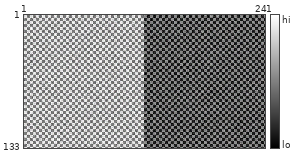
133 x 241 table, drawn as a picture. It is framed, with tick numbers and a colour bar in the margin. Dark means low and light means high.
The left part is higher, up to a seam about 50% of the way across. Neither half mirrors the other. The field is checkered. On average the colour sits 50% of the way up the scale.
